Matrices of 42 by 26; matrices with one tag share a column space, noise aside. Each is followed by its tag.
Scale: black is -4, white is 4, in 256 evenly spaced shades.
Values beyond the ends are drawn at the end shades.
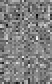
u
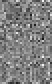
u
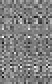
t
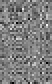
u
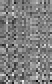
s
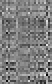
s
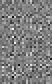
t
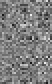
u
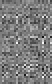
t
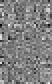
u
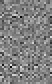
t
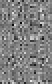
u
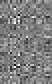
t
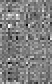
u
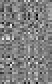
u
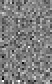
s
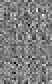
u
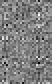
u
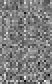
s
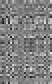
t
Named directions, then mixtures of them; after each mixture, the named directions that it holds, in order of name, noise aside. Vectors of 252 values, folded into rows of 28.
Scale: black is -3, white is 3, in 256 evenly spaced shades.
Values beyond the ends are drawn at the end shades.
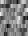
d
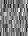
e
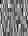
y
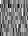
e, y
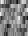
d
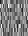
y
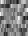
d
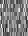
e, y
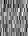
e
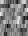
d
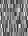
e, y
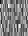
y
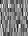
y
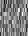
e
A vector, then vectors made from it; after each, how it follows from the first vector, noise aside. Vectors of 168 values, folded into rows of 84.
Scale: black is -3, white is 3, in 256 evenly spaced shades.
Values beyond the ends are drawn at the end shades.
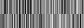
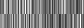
negated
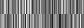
negated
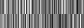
negated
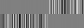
partly zeroed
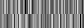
sign-scrambled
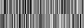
copied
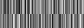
sign-scrambled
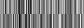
sign-scrambled
